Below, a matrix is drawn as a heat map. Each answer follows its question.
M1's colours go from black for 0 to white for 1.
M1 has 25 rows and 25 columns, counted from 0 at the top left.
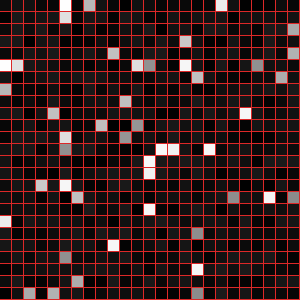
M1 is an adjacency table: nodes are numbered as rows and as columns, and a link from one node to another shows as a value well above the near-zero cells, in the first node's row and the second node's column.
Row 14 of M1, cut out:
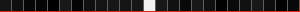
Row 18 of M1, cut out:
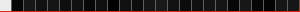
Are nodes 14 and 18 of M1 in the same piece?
yes
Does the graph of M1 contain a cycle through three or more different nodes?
no
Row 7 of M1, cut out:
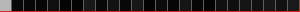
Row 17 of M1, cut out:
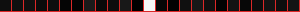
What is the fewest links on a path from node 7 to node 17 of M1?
4
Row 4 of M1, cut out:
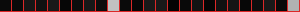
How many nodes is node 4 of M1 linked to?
2
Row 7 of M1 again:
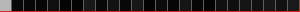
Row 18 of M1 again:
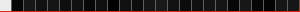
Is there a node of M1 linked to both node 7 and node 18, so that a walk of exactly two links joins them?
yes
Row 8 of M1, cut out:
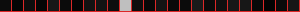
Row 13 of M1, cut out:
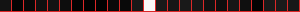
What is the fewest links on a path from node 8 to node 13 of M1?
5
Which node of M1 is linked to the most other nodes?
node 5
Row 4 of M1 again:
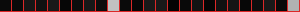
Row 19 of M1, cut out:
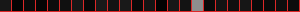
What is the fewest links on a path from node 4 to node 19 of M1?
3
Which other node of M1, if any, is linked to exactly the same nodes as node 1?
node 21
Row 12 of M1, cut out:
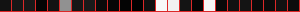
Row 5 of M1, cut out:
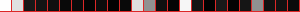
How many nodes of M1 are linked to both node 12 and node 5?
0
